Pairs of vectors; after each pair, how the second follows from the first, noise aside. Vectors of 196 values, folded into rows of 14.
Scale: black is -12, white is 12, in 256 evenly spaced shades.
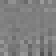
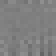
shrunk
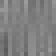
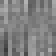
scaled up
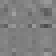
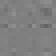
shrunk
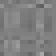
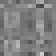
scaled up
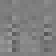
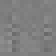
shrunk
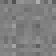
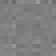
shrunk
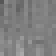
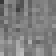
scaled up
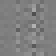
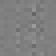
shrunk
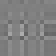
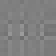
shrunk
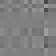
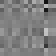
scaled up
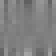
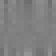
shrunk
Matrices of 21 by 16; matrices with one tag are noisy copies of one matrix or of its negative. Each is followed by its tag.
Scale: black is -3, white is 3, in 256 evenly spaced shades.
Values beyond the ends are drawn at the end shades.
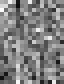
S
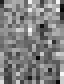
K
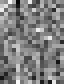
S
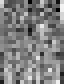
K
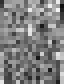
K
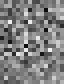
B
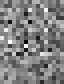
B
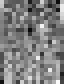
K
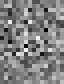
B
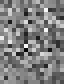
B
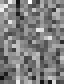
S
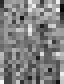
K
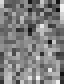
K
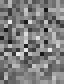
B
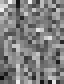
S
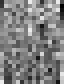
K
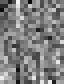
S
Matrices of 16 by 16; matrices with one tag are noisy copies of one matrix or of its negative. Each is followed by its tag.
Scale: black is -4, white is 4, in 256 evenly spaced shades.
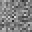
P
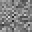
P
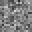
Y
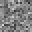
Y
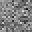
P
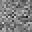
P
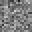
Y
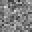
Y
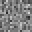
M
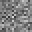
P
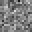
Y
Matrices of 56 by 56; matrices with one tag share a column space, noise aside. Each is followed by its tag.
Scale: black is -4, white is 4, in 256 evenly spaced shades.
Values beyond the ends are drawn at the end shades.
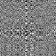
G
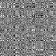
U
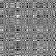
U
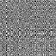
G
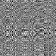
G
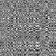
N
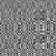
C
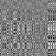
C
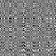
N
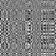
C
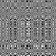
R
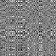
G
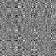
U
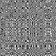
R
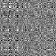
U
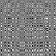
N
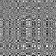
R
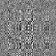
C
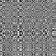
G
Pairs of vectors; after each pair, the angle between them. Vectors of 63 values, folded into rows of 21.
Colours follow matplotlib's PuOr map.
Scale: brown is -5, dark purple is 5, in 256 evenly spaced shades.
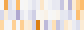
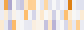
orthogonal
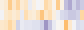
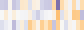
partly opposed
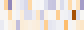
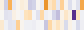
nearly opposite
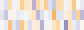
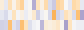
nearly parallel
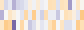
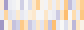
partly aligned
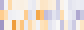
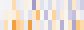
partly aligned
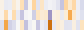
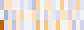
partly opposed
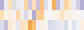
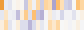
nearly opposite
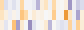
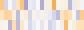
partly aligned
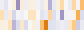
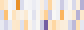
nearly opposite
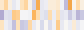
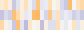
nearly parallel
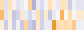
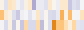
nearly parallel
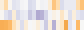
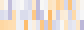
partly aligned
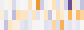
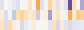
nearly parallel
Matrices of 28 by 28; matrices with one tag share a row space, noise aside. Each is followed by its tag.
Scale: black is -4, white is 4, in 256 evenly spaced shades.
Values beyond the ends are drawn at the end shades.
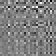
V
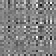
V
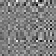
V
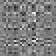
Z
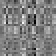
Z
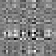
Z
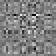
Z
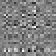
Z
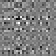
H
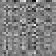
Z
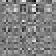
Z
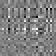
V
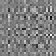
V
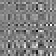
V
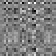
Z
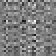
Z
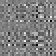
V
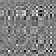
V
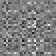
Z
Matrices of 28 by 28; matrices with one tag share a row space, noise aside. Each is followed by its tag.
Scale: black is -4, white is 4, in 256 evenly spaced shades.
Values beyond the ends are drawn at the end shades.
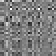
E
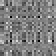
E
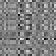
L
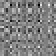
E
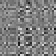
L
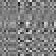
L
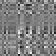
L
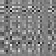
E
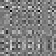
E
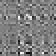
L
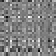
E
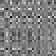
E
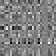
E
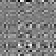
L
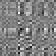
L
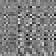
L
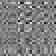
L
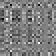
E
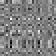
E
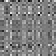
E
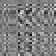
L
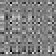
E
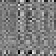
L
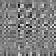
L
